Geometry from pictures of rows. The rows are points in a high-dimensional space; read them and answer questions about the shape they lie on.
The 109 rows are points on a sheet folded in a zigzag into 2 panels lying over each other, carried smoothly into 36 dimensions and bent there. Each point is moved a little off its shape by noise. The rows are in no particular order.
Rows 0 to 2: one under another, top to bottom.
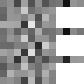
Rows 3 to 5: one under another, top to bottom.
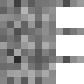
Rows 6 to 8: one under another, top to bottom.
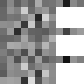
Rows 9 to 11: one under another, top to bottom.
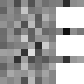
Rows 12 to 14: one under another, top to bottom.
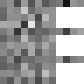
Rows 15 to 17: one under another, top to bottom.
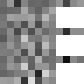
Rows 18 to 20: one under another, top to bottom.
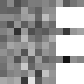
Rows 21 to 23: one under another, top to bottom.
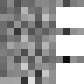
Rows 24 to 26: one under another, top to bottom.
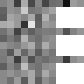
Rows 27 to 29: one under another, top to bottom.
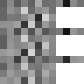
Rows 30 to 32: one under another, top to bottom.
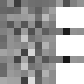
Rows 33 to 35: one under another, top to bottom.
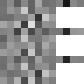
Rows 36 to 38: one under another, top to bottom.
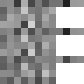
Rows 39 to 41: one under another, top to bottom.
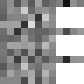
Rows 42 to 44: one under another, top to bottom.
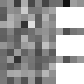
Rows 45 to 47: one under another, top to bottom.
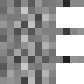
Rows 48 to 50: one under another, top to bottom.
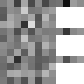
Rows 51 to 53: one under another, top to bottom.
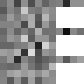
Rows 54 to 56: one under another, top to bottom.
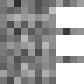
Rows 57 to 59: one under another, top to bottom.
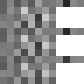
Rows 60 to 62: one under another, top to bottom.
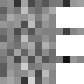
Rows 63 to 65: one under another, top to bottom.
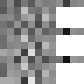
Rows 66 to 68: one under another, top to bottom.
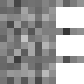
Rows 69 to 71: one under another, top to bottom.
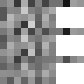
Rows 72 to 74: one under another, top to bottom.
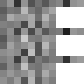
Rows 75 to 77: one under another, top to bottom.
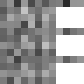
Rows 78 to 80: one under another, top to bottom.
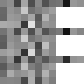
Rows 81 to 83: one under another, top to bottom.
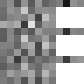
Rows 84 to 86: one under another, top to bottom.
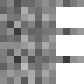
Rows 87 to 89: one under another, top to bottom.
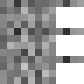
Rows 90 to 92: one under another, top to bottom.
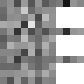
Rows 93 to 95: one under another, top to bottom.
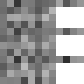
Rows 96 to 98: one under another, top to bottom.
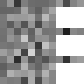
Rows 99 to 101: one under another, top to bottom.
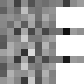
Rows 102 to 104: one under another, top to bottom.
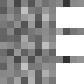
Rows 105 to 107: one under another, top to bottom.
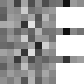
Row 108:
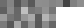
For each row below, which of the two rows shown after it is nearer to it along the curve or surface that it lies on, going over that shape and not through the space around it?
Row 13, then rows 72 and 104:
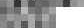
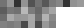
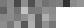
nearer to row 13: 104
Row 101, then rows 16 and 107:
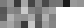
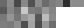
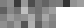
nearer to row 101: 16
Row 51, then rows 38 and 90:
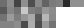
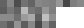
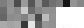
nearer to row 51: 38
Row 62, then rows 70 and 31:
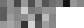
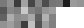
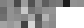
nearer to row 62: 70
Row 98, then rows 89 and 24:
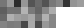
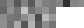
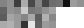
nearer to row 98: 24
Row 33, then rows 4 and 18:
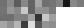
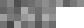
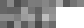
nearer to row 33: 4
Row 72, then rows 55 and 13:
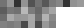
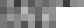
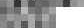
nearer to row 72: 55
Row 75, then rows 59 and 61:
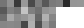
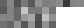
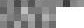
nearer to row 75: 59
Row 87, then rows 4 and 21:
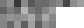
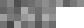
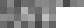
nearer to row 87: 4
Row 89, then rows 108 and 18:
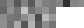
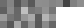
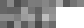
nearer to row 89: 108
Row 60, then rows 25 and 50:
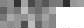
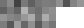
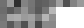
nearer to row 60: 25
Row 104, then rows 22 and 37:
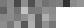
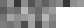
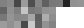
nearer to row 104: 37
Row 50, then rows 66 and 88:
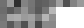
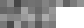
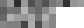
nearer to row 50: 88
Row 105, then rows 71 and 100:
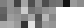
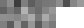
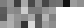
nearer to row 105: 100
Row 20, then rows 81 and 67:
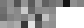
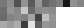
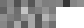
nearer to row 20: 81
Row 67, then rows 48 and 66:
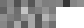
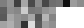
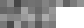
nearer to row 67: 66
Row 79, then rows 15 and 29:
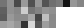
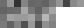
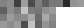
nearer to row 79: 29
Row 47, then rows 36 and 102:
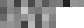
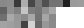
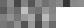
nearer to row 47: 102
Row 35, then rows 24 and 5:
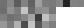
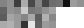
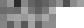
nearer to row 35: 24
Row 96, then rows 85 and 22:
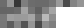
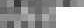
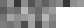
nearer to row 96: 22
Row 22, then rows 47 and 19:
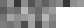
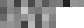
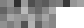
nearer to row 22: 47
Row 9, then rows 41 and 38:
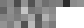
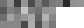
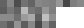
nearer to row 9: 41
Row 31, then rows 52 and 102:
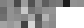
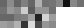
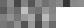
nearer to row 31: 52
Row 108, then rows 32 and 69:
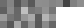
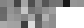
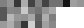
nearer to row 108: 32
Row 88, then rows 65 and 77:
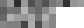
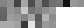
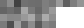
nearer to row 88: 65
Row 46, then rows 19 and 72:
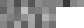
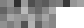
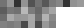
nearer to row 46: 19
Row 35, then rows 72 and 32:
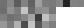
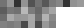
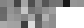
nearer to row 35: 32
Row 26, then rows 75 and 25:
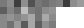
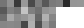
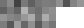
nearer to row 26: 25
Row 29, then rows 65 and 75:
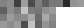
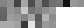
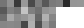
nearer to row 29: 65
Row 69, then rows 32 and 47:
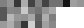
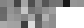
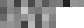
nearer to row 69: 47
